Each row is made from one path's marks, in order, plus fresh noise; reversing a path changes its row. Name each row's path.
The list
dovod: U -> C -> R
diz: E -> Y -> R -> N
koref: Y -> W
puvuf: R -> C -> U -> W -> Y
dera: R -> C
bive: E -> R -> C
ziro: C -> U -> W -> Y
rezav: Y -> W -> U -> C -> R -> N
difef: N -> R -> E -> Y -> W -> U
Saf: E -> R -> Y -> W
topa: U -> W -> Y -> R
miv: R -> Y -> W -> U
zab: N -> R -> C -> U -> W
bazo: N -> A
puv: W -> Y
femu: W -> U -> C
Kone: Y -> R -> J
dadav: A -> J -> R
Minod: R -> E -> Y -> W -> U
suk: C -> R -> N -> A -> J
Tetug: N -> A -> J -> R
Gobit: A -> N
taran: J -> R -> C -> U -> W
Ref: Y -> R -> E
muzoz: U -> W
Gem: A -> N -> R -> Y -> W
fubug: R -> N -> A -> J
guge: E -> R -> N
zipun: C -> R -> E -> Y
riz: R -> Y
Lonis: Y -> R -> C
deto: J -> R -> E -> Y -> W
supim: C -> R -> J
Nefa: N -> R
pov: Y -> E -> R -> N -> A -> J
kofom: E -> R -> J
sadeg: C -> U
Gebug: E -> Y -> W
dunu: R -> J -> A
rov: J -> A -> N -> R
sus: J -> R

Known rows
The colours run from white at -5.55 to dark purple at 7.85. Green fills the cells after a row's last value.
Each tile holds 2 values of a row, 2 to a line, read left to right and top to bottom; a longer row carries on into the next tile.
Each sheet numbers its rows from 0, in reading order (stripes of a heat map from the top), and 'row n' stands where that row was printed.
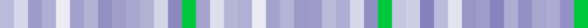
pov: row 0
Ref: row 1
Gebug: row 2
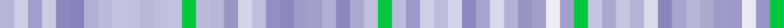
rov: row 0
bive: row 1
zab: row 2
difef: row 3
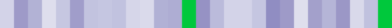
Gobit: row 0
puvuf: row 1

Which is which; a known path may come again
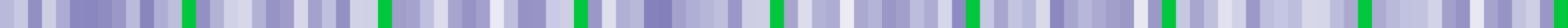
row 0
kofom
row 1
dera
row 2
supim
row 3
sus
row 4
Ref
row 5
difef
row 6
Gem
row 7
dovod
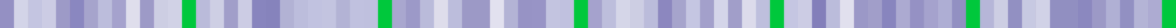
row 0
dunu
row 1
rov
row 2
zipun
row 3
fubug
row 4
Gebug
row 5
Saf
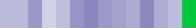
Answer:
bive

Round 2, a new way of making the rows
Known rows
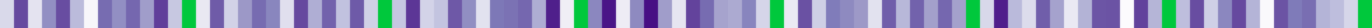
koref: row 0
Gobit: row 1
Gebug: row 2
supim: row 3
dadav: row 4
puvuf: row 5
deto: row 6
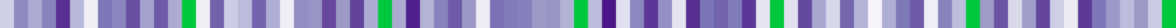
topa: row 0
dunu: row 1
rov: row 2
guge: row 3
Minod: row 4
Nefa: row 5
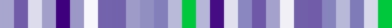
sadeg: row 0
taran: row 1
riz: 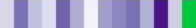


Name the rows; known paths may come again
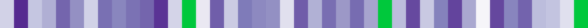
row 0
diz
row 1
dadav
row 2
deto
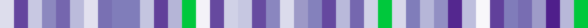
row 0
dovod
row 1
fubug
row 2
muzoz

